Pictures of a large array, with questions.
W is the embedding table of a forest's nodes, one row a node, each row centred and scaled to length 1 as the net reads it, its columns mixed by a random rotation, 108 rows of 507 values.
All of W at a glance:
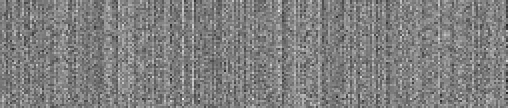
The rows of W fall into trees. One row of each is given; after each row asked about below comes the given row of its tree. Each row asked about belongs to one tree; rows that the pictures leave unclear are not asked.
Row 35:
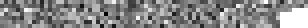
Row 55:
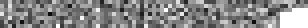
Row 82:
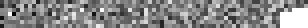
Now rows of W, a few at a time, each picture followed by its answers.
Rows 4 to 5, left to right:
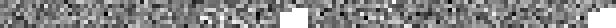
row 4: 35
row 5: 82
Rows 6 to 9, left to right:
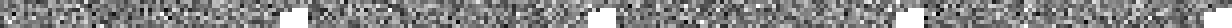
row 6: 82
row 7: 82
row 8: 82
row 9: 82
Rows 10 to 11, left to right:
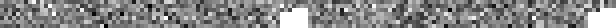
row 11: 82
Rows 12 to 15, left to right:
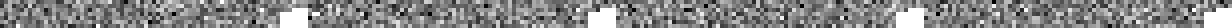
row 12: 55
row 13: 82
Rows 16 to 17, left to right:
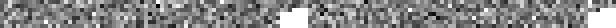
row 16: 55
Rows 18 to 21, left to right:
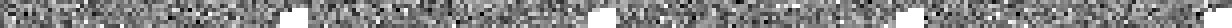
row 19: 55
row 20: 55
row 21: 82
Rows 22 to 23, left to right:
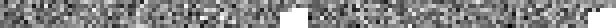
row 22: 35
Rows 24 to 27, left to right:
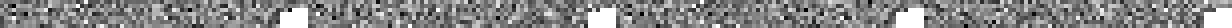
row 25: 82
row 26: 82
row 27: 82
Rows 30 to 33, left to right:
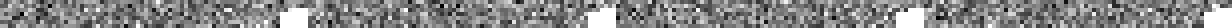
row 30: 35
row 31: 55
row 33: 35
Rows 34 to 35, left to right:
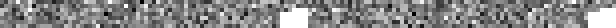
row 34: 35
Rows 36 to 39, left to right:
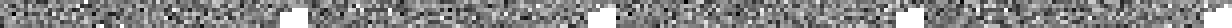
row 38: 82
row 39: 82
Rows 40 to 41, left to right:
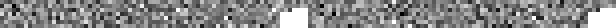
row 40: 82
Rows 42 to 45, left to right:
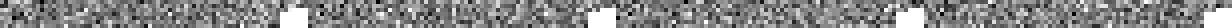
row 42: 35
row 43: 82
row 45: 55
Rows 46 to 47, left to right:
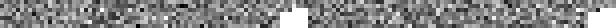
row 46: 82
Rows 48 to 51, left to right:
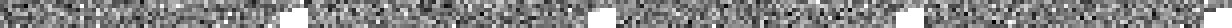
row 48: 55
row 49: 55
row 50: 55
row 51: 82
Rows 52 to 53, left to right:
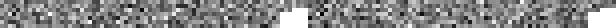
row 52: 82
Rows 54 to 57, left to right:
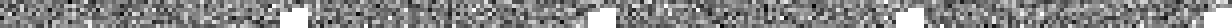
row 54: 82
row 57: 55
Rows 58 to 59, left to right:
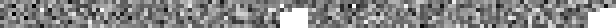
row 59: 35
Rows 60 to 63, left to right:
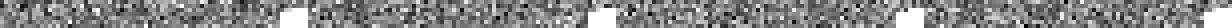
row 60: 55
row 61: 35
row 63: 35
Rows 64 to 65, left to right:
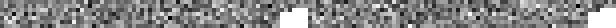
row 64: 82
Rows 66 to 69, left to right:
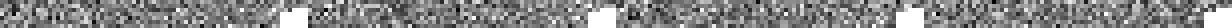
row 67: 82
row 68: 35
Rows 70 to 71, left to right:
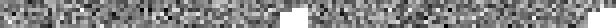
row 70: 82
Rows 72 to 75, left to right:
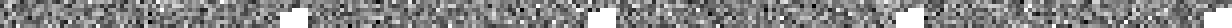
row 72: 55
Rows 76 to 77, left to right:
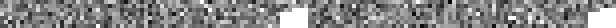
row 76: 55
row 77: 35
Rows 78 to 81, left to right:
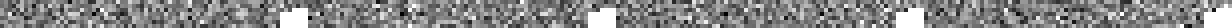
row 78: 82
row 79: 82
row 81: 82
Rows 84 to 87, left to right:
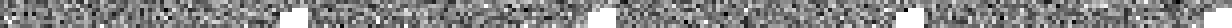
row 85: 55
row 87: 55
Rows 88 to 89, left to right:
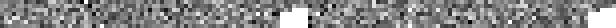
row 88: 82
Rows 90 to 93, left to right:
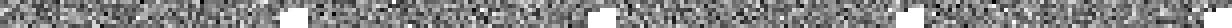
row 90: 35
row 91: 82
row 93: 82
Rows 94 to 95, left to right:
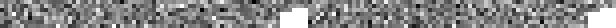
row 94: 55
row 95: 55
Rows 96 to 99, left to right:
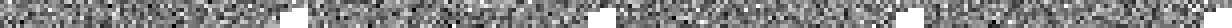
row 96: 55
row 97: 55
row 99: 82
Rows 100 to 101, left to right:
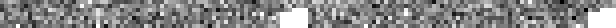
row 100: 55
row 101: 55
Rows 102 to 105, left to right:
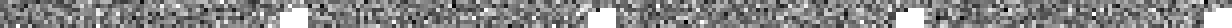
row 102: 55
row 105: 35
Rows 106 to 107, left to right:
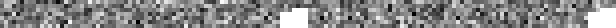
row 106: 55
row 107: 35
